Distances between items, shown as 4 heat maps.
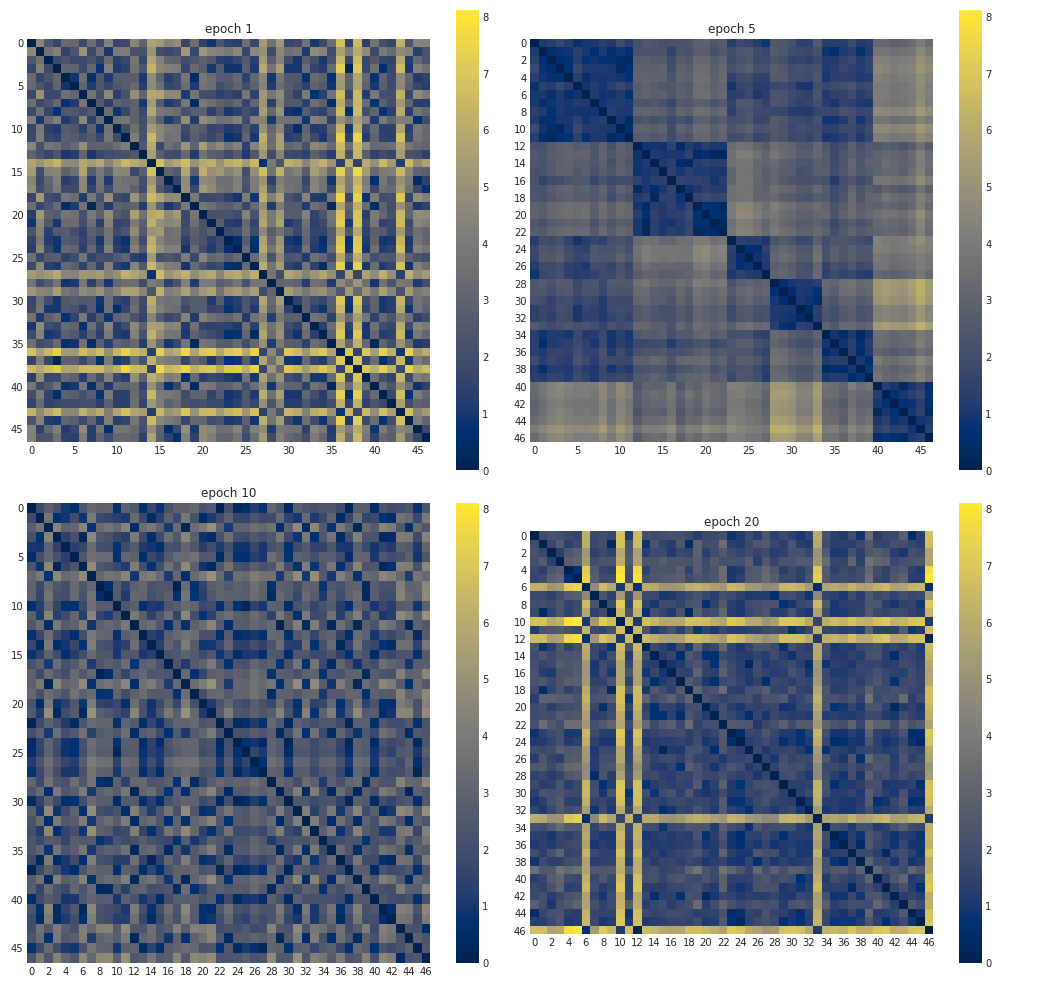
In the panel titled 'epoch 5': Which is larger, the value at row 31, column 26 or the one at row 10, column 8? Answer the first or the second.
the first
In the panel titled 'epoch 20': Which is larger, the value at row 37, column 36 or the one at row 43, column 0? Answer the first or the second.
the second
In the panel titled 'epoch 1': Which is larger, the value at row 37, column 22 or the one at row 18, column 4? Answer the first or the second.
the second
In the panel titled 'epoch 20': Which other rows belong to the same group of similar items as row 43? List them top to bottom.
0, 1, 2, 3, 4, 5, 7, 8, 9, 11, 13, 14, 15, 16, 17, 18, 19, 20, 21, 22, 23, 24, 25, 26, 27, 28, 29, 30, 31, 32, 34, 35, 36, 37, 38, 39, 40, 41, 42, 44, 45
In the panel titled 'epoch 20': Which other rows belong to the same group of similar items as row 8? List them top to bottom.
0, 1, 2, 3, 4, 5, 7, 9, 11, 13, 14, 15, 16, 17, 18, 19, 20, 21, 22, 23, 24, 25, 26, 27, 28, 29, 30, 31, 32, 34, 35, 36, 37, 38, 39, 40, 41, 42, 43, 44, 45
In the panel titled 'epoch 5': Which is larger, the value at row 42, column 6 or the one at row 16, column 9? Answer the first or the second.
the first
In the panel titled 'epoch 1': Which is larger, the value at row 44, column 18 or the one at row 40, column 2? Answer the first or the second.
the second
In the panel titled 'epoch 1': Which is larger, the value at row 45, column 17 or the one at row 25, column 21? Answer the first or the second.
the second
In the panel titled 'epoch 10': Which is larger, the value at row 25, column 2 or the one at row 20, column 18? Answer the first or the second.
the second
